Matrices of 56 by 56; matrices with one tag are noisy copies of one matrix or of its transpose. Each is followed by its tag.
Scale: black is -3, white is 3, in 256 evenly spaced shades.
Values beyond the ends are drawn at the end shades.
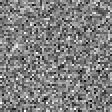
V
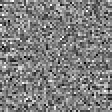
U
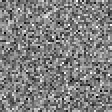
V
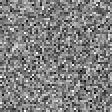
V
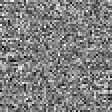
U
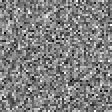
V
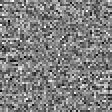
U
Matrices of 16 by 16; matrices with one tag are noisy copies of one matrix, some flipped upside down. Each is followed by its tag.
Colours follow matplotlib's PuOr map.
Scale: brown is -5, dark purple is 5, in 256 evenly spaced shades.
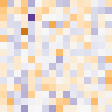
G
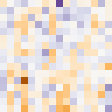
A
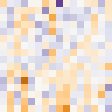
A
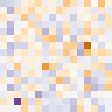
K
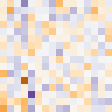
G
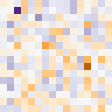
K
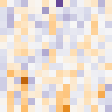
A
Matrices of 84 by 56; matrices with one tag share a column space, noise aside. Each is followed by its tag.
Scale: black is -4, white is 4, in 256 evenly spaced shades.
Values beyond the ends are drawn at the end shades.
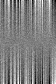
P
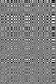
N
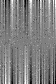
P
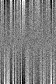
P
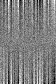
P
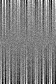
P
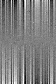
P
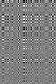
N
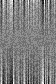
P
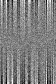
P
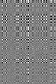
N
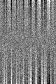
P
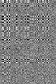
N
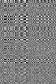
N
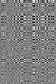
N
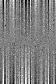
P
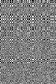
N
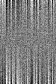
P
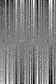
P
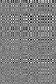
N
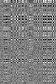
N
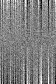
P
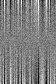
P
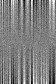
P
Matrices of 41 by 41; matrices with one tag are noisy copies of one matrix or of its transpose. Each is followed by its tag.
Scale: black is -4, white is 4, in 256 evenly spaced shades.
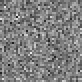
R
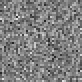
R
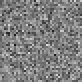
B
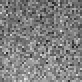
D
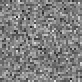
R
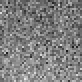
D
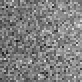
D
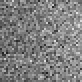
D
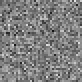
B
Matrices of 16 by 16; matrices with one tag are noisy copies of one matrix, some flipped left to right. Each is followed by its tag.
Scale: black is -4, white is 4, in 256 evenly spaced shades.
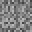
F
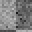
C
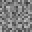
F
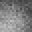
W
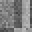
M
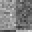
C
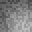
W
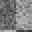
C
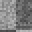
C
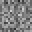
F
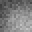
W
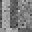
M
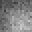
W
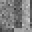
M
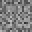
F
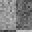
C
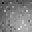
W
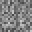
F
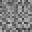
F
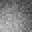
W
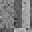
M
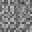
F
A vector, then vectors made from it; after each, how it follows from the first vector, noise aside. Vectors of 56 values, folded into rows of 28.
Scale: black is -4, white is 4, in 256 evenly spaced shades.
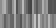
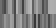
negated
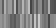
sign-scrambled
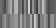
sign-scrambled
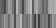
negated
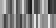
scaled up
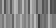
sign-scrambled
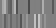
partly zeroed
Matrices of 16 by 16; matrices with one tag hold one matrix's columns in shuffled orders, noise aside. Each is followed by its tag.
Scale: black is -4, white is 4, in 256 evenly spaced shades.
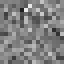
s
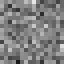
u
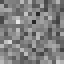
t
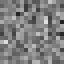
t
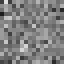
u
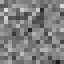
s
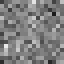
u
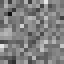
u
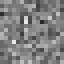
t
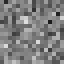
t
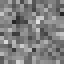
t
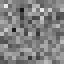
s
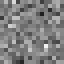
u
